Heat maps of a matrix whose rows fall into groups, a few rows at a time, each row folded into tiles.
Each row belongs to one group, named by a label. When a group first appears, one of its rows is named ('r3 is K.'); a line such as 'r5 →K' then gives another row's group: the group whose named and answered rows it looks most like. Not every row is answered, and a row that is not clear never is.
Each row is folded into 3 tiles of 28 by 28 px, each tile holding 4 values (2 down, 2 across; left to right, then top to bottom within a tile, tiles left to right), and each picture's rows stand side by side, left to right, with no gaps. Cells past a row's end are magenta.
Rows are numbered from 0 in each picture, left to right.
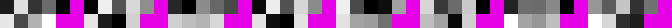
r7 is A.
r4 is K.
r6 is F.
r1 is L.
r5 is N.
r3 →L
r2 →F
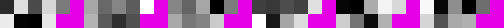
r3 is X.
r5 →K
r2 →K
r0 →L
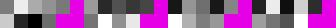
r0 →L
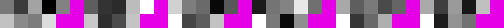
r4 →K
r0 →K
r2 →K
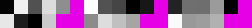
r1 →K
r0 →L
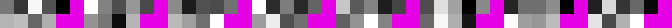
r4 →K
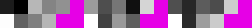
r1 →X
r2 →X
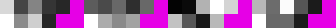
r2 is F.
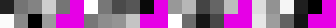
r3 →A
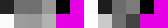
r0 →F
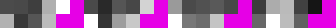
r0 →X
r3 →A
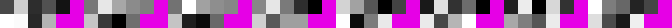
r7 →K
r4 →K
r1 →L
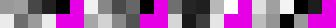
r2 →X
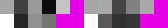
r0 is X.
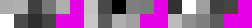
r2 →A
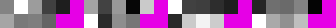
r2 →K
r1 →X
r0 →A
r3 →F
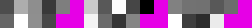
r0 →A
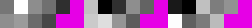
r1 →N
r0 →A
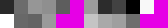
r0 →F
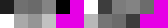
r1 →N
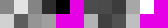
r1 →X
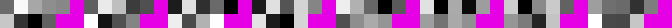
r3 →L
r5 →K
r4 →K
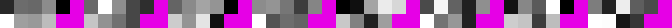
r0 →F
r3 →X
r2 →A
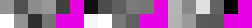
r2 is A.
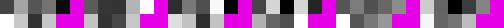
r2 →F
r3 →L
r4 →X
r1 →X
